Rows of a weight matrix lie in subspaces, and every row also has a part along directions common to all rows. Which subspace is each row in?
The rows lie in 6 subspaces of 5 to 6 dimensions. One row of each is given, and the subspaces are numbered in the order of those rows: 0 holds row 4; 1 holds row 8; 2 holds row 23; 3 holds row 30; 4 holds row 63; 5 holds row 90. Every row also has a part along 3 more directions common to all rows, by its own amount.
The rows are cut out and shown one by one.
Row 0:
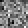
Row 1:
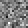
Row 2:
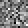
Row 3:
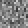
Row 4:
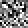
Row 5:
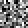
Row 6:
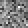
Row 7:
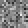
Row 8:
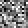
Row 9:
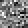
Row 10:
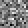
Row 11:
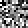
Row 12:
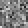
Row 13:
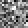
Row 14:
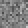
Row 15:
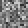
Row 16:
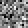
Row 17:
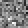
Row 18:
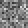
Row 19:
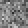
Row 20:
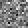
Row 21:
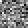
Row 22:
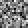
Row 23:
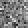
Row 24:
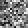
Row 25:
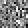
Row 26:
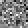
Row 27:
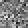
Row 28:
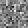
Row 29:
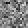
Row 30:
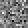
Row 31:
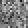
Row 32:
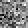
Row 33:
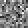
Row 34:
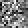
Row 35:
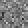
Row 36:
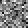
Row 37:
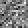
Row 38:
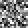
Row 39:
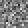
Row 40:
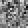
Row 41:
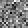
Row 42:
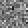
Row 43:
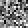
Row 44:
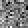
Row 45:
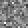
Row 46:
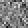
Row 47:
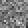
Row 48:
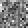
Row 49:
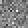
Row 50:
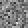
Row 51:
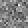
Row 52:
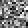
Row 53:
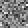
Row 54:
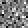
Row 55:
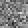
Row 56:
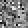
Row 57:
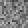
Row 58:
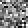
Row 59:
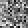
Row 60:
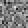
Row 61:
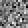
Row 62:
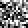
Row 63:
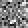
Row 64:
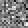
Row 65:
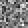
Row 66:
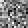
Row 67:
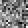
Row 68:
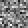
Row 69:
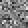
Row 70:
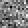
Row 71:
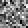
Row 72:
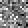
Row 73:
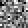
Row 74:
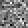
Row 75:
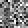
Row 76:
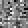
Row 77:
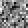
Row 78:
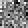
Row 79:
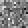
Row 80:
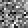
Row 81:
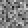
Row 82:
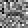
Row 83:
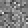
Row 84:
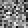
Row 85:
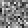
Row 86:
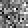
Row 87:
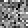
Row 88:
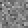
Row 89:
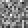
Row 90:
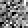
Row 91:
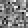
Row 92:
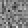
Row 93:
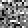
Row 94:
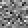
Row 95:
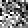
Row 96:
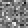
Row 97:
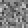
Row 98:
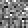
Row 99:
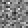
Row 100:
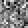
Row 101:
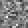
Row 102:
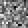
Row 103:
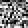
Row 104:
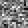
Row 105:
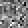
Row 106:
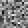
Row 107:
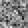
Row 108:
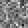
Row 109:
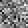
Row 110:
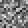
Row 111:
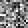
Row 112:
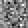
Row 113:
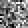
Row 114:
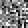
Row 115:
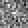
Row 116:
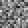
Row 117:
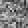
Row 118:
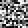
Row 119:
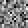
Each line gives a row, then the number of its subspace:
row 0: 2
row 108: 5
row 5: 1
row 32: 1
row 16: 4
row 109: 5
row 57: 2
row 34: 2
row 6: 2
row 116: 5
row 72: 1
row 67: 4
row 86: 5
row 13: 1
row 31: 4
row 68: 2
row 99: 5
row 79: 2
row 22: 5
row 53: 5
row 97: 0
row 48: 2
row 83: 5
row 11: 0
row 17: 3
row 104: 1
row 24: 3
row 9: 3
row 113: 1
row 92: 2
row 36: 5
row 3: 4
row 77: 2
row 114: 4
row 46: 3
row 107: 1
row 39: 3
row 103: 4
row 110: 3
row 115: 5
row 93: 3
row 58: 4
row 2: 1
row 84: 2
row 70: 4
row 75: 1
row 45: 0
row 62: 4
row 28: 0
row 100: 5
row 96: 3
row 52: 0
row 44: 1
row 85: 0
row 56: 1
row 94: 0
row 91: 2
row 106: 3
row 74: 3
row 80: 5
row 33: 1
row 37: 5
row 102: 2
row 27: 1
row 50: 5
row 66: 2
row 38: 4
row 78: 2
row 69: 0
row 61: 3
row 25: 4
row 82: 5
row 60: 2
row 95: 1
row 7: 1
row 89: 4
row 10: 3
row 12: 2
